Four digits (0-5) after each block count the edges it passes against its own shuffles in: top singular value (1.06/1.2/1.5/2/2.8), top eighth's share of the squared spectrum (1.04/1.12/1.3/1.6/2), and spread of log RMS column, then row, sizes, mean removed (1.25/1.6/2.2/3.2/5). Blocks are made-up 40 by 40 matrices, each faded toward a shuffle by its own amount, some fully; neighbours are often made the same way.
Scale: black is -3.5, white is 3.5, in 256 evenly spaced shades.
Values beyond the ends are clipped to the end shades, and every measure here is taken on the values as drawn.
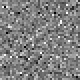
0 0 0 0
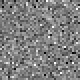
0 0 0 0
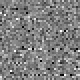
1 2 0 2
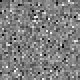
0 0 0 0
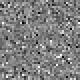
0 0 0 0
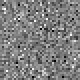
0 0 0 0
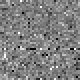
2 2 0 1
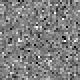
0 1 0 0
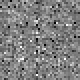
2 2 1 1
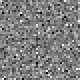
0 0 0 0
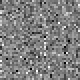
1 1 1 0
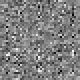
3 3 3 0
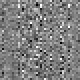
2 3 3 0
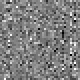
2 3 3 0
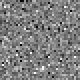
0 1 0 0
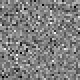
0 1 1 0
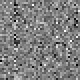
2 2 2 0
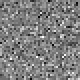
1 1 0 0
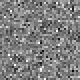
1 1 1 0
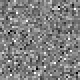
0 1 0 0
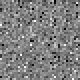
1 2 1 0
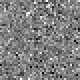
1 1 0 0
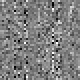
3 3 3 0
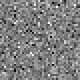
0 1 1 0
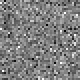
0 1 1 0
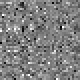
3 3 1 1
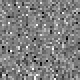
2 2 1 0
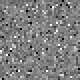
1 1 0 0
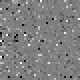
1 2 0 0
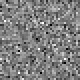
1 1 0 0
